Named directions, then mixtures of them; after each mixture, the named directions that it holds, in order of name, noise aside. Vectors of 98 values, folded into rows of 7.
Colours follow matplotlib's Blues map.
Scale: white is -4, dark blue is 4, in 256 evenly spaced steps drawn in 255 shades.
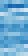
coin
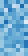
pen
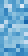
coin, pen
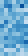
coin, pen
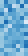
pen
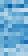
coin, pen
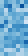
coin, pen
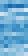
coin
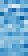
coin, pen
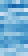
coin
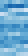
coin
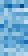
coin, pen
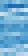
coin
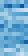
coin, pen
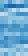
coin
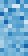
coin, pen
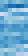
coin
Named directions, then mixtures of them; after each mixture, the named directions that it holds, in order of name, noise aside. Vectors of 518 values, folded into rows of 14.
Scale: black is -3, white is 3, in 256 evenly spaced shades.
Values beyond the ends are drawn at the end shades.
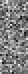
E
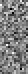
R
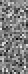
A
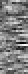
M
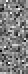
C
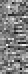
M, R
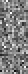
A, C, E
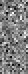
A, E, R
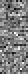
C, M, R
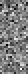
E, R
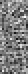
A, M, R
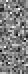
C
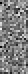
A, C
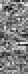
M, R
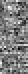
C, E, M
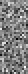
A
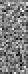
A, R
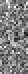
C, E, R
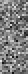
E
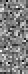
C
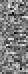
M, R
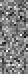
A, E, R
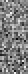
A, C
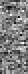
A, E, M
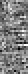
A, C, M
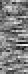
M
